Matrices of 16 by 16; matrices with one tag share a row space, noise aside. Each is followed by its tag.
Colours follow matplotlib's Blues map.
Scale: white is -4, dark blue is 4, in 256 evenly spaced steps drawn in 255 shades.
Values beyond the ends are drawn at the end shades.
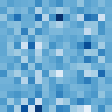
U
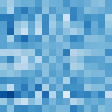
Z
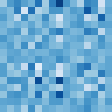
U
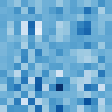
U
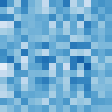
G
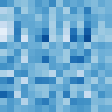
G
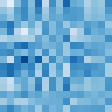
Z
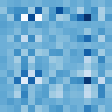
U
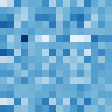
G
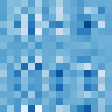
U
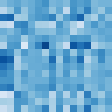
G
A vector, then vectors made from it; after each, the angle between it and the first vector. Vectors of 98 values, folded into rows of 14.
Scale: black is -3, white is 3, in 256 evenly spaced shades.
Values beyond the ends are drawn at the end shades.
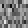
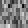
orthogonal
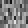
partly opposed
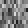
partly opposed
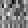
partly aligned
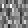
nearly opposite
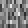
partly opposed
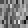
orthogonal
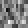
partly opposed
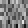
orthogonal
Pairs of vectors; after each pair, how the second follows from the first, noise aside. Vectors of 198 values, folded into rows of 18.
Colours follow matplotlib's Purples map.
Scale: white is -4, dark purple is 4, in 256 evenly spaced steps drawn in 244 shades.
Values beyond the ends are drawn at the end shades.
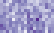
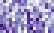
scaled up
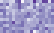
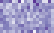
sign-scrambled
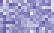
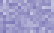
shrunk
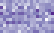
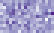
sign-scrambled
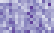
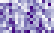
scaled up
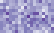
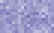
shrunk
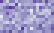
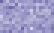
shrunk
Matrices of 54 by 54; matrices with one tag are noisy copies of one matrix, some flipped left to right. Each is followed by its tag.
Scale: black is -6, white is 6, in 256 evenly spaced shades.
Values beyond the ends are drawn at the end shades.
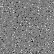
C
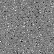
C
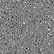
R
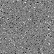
R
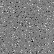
C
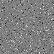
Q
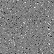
R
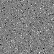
Q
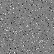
Q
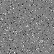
Q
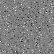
C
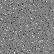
Q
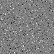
Q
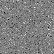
R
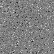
C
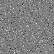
Q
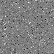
R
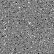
R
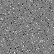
Q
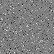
Q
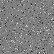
Q
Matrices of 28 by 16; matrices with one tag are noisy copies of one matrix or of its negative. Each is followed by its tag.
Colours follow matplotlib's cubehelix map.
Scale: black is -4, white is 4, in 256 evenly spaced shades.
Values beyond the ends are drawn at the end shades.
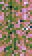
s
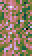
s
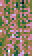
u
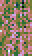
u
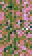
s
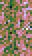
s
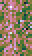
s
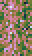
s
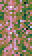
s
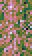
s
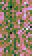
s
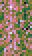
s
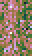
s
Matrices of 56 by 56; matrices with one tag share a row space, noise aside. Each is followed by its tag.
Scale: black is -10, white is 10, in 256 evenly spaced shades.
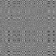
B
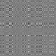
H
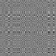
B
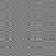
H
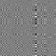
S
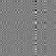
S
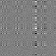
S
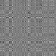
H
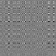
B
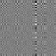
S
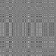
H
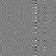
S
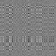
H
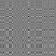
H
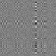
S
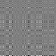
H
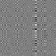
S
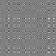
B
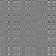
B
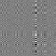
S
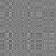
H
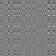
B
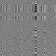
S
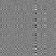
S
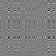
B
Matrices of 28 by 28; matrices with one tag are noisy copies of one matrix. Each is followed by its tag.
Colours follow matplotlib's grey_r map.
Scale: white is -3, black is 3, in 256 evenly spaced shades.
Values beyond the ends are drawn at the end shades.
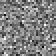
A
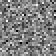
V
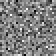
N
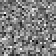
A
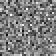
N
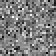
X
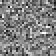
X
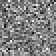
V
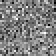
X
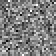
V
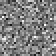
A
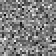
A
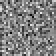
N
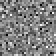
N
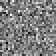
N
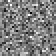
V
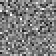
N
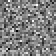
V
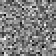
A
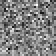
V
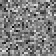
V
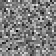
V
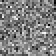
X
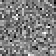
X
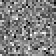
X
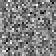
V
